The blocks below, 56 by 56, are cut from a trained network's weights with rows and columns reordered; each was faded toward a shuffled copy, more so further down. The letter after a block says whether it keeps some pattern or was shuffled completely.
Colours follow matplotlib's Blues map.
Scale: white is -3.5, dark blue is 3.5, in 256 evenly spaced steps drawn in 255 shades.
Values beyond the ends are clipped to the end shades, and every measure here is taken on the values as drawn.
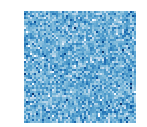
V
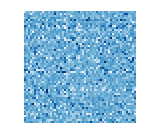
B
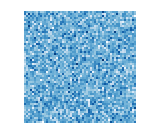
V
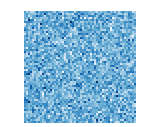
V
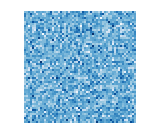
B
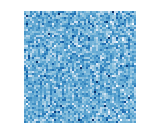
B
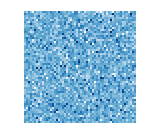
V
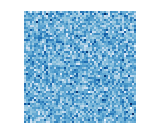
B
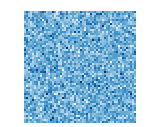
V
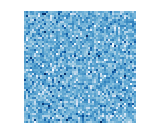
V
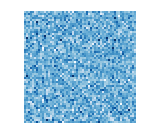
V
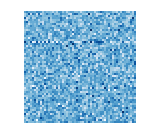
B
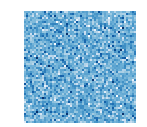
V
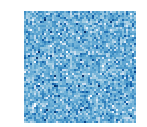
V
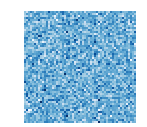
B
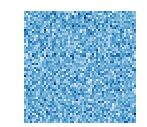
B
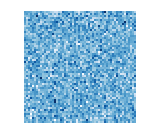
B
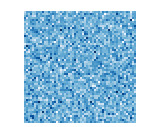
V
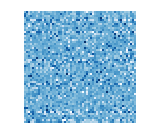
B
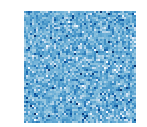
V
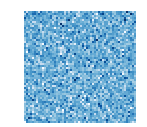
V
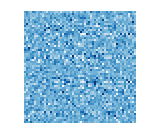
B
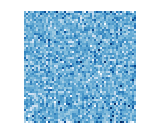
B
